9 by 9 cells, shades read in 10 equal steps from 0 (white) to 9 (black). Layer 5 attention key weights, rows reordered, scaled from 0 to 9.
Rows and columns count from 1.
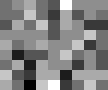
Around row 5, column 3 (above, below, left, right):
4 6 5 3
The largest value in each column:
6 8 9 6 7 8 7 7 7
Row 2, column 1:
5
